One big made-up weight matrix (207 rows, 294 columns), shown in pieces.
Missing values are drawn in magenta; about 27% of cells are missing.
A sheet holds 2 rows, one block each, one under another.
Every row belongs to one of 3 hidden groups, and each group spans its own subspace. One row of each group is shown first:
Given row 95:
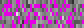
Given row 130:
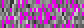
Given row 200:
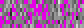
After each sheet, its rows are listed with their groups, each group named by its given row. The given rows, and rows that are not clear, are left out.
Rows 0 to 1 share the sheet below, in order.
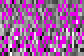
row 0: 130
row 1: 200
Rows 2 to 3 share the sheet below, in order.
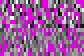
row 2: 200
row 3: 200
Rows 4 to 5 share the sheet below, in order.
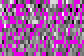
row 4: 130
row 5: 130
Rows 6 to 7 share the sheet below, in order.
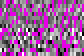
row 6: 130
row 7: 95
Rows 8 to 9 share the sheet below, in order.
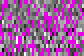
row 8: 95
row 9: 95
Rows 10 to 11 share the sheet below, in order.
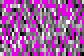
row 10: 130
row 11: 200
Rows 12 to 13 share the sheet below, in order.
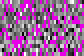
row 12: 95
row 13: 95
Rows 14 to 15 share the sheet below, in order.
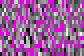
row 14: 130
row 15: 200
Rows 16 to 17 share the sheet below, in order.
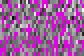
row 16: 95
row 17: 95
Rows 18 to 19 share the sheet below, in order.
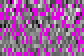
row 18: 130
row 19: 95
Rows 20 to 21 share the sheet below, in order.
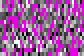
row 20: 95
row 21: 95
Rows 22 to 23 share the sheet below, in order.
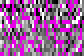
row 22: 130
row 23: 130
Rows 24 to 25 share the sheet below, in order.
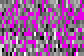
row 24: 130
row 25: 95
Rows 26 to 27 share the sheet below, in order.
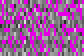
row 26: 200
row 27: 200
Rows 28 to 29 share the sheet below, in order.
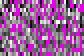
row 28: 200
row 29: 200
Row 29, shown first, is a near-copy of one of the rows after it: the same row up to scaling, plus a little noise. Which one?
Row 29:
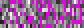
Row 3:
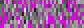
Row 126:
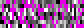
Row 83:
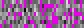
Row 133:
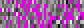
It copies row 126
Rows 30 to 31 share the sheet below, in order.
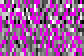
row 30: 200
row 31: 95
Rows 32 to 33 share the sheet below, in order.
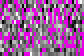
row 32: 95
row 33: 200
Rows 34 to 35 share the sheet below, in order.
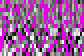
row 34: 200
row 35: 130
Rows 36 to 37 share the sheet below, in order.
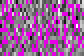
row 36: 200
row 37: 130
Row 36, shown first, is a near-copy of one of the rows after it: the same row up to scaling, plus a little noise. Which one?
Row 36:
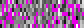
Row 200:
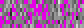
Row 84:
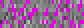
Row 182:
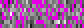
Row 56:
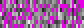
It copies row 200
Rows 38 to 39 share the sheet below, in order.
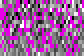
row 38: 95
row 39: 130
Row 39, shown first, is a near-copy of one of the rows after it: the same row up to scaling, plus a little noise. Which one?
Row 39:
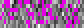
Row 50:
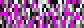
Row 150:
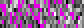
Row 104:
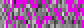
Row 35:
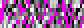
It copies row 104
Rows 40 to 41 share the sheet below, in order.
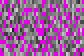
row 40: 200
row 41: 130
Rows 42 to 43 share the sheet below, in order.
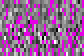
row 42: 200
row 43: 130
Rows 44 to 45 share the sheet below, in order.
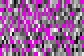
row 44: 130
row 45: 130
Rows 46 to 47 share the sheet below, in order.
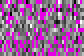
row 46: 200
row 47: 130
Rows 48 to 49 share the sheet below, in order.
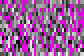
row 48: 200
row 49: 200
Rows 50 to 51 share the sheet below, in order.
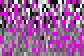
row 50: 130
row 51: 95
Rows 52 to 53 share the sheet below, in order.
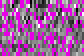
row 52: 130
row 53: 130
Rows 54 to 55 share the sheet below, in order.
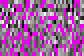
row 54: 200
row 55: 130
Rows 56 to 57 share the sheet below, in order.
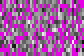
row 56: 200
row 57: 130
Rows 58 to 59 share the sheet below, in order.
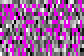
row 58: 95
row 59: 200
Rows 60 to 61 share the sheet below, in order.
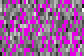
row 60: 95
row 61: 130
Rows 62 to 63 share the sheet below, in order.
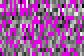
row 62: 95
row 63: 200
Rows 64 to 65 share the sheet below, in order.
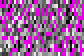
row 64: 130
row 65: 200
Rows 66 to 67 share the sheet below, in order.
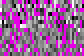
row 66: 95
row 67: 200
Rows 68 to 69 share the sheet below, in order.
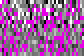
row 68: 200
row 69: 95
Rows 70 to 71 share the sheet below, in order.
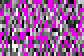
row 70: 95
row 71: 130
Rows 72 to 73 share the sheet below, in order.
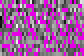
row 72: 200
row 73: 95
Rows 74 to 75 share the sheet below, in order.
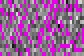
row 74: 200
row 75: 130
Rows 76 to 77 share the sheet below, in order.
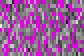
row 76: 130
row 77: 200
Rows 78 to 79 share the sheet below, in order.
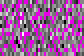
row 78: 200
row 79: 95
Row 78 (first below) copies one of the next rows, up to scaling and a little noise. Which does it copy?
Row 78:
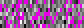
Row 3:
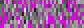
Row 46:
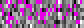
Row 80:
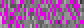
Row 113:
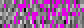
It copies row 113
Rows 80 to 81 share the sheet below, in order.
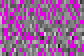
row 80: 200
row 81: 95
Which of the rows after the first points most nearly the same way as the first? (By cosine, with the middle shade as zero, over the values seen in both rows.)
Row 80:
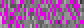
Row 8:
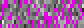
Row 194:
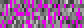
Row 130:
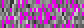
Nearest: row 130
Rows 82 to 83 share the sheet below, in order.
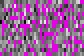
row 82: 200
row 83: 200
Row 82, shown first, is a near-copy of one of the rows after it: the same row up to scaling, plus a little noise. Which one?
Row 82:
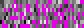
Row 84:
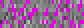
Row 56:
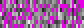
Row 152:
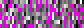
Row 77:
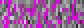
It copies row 84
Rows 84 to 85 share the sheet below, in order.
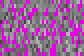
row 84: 200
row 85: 130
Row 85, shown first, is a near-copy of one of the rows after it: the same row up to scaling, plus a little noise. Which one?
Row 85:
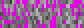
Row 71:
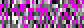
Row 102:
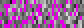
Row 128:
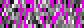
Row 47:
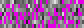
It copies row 102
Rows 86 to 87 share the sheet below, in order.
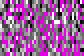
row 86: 200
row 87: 200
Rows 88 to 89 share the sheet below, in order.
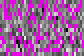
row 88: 130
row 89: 95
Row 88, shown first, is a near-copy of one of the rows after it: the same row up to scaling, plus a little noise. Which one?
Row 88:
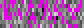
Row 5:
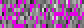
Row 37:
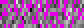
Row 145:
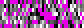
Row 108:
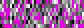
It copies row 145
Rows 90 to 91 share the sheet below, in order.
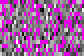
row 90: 95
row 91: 95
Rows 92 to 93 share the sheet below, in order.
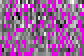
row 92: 95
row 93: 95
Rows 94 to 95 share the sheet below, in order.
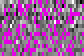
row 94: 95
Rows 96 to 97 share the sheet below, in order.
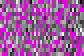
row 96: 200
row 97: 95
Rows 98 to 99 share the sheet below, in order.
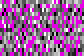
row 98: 130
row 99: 95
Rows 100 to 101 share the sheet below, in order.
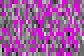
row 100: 130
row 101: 95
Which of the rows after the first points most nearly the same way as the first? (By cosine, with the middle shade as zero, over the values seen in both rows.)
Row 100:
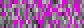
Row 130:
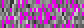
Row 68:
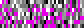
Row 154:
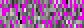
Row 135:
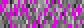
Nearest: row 135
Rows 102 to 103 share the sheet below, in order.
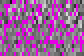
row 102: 130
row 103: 95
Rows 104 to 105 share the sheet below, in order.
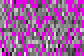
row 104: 130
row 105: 95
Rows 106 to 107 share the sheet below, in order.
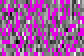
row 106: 200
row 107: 95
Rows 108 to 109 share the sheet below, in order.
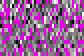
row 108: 130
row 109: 95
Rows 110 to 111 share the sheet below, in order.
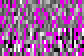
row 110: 130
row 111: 200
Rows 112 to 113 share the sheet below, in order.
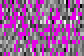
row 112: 200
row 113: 200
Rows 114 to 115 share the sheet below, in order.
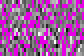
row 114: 130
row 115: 130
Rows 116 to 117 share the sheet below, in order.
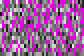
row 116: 200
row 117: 130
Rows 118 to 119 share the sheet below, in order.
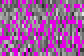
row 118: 130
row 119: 200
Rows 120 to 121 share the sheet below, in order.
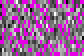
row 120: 130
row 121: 95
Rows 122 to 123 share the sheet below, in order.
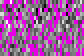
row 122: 130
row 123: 200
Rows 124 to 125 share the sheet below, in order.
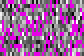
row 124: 130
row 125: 95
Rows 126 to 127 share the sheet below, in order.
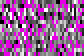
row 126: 200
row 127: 95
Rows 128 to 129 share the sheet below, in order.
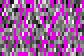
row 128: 130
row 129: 95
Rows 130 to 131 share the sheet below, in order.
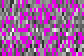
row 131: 130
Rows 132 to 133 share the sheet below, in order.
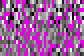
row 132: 200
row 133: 200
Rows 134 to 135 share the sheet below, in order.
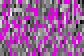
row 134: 200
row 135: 130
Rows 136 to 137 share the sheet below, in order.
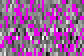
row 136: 130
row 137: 130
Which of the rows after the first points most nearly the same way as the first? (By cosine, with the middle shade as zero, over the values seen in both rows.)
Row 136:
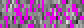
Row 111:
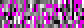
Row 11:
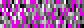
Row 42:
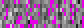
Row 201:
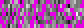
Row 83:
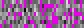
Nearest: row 111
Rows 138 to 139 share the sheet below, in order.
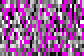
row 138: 200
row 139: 200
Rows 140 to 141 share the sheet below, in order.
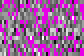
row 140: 95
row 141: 130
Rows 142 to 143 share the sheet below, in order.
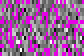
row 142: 200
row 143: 95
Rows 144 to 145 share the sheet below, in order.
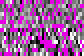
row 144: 130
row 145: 130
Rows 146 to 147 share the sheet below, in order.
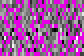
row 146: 130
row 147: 130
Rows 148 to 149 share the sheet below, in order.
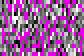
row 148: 130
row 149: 95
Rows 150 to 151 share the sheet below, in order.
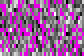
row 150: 130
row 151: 130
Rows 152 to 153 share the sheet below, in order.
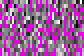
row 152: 200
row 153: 95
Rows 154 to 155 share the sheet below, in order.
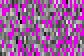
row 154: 95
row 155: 95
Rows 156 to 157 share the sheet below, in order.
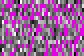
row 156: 95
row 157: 95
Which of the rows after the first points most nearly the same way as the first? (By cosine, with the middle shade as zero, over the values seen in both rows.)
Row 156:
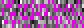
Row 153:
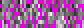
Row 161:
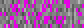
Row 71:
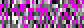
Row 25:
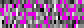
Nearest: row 153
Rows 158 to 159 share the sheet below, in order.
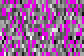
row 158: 130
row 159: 130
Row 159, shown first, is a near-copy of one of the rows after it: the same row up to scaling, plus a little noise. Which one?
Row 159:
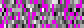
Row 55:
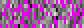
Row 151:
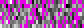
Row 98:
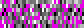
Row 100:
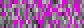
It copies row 98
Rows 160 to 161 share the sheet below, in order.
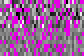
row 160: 95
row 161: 200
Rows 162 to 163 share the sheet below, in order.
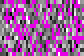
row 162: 200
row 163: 200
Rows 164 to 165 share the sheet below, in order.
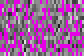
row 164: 200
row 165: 200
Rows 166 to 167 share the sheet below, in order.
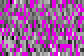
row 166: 130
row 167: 200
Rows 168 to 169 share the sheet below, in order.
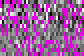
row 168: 95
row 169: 95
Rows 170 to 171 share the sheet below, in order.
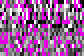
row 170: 200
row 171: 95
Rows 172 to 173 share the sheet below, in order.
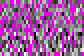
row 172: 130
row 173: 200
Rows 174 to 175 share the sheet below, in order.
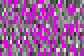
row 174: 130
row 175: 200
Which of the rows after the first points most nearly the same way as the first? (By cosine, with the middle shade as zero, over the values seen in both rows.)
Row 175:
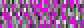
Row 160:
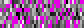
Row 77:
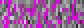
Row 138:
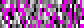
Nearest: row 77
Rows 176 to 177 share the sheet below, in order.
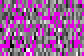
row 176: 200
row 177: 200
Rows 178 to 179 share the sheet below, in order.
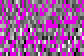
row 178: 200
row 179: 200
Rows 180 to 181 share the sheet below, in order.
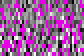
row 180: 95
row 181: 200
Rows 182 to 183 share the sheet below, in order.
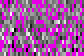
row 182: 200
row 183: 130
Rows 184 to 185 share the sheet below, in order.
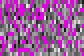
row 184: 95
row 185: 200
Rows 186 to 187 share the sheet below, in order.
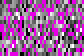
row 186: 95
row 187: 95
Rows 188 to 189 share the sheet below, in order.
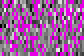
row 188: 130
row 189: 200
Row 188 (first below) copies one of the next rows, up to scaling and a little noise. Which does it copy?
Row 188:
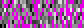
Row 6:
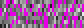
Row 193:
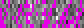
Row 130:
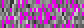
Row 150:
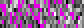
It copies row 6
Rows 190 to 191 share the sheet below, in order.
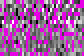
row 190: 95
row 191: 95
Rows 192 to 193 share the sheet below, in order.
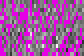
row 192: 95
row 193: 130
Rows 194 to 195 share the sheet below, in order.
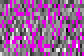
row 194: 95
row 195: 200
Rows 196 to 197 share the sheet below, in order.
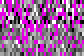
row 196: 200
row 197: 95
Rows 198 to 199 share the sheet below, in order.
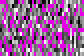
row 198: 130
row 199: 200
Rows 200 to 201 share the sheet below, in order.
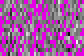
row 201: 95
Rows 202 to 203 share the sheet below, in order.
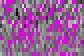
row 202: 95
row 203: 130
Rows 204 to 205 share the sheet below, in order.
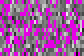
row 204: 130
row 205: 200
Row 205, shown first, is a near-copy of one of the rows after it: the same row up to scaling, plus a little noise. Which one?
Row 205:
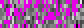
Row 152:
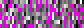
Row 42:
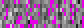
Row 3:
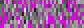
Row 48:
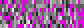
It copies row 152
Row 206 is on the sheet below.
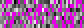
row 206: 130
